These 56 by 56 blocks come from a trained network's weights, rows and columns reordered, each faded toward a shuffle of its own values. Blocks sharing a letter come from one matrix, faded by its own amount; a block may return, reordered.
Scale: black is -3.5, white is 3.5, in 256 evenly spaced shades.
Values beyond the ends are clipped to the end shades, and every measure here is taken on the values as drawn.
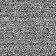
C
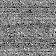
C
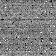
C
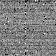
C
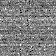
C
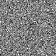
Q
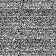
C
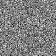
Q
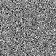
Q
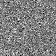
Q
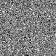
Q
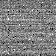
C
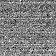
C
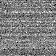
C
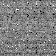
C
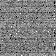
C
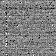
C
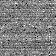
C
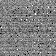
C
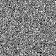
Q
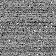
C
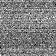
C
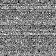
C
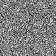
Q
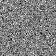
Q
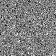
Q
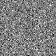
Q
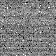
C
